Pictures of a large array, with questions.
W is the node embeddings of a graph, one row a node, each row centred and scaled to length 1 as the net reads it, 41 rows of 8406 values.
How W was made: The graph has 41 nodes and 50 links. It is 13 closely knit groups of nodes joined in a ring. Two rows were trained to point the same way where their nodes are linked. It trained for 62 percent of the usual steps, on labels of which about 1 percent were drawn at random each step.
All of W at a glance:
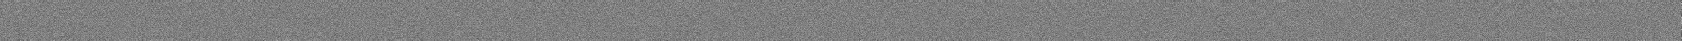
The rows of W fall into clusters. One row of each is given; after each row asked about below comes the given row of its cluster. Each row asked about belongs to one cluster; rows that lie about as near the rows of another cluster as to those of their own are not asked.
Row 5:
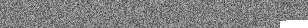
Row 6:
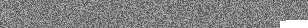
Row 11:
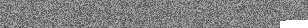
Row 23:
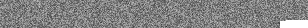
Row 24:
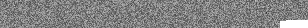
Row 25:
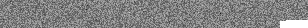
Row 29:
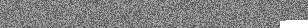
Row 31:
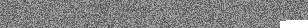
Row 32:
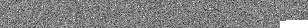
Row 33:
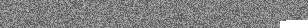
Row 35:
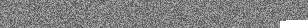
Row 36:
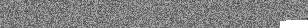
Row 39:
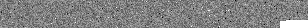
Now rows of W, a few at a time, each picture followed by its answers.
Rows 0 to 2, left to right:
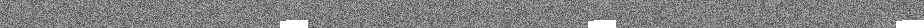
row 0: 11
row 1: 11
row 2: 5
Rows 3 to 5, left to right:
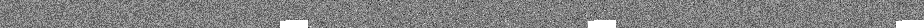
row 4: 32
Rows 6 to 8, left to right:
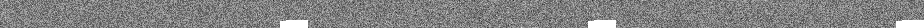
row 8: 24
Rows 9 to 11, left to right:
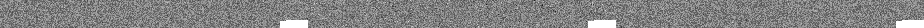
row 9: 36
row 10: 35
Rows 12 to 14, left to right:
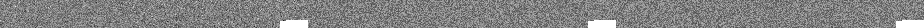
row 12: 33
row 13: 36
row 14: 32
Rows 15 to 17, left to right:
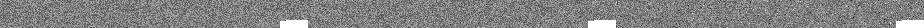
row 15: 31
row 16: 35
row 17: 24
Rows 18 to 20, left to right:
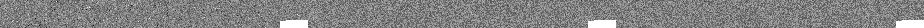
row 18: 23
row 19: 6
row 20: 29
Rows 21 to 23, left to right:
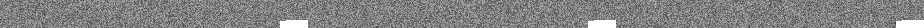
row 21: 25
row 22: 6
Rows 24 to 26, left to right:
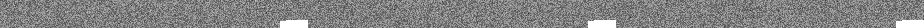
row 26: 31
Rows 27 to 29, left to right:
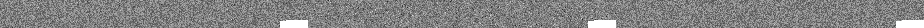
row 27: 5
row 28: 39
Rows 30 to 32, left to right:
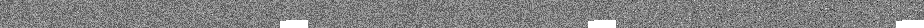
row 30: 39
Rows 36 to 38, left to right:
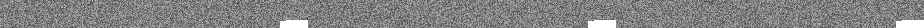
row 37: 25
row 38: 29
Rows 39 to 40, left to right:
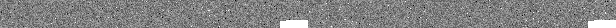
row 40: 39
